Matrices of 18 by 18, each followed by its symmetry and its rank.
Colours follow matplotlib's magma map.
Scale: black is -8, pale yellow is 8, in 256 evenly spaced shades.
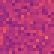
neither, full rank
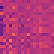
neither, rank three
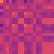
symmetric, rank two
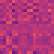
neither, rank three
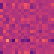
neither, rank three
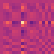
symmetric, rank two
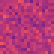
neither, full rank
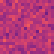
neither, full rank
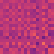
symmetric, rank two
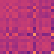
symmetric, rank two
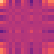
symmetric, rank one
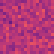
neither, full rank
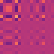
symmetric, rank one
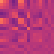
symmetric, rank two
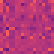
neither, rank three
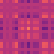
symmetric, rank one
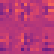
neither, rank three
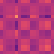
symmetric, rank one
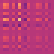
symmetric, rank one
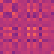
symmetric, rank two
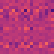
neither, rank three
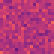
neither, full rank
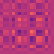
symmetric, rank one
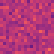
neither, full rank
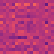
neither, rank three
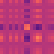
symmetric, rank one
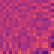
symmetric, rank two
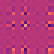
symmetric, rank one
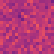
neither, full rank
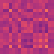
symmetric, rank two
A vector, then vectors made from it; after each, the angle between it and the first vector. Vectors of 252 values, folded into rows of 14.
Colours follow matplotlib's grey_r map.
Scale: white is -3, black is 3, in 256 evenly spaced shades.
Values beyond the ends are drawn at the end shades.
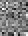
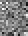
nearly parallel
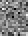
nearly parallel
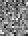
partly opposed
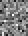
orthogonal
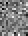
nearly opposite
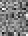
nearly parallel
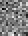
nearly opposite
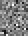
orthogonal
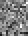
partly opposed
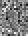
partly aligned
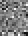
nearly opposite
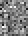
orthogonal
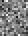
partly opposed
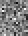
partly opposed
